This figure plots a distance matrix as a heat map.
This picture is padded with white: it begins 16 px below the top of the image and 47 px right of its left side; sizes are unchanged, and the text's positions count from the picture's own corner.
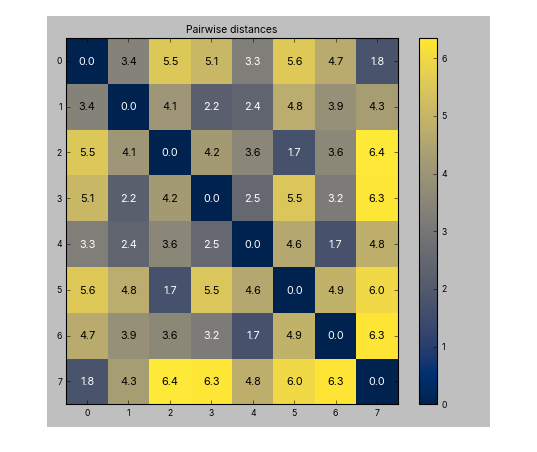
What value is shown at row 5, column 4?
4.6
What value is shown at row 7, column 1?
4.3
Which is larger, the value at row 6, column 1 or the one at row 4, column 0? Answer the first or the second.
the first
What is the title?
Pairwise distances
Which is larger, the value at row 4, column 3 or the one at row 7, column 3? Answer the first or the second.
the second
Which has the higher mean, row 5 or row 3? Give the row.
5
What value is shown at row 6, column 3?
3.2
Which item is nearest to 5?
2
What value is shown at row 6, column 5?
4.9
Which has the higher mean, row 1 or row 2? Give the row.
2
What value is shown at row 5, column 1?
4.8
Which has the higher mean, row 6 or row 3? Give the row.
3
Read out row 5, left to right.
5.6 4.8 1.7 5.5 4.6 0.0 4.9 6.0
